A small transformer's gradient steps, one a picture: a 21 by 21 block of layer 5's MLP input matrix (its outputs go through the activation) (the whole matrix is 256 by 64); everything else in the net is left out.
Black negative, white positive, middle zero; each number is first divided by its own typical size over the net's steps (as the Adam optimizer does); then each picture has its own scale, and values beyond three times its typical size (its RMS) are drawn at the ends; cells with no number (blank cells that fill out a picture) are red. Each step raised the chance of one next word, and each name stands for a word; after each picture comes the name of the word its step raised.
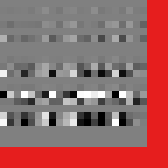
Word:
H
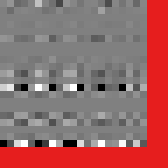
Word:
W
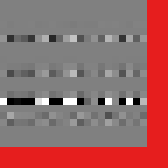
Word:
W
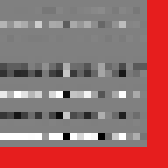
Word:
H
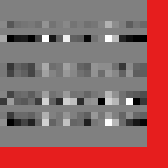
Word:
W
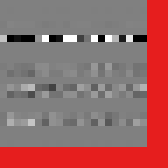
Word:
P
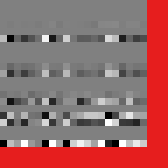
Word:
W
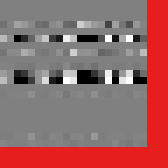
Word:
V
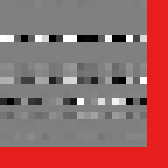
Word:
P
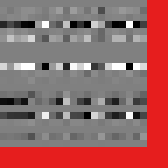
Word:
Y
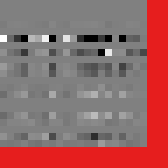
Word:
P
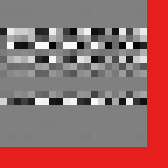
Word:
Y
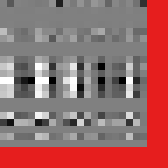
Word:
V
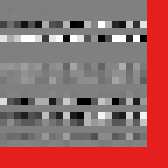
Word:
Y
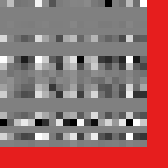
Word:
V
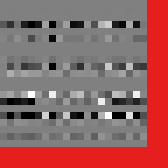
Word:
Y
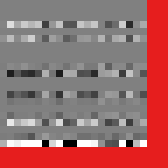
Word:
V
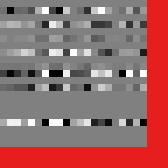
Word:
V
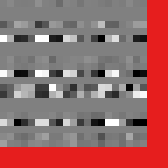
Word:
H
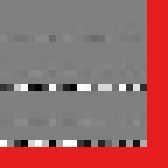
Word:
P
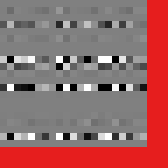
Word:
Y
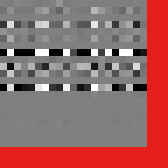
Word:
Y
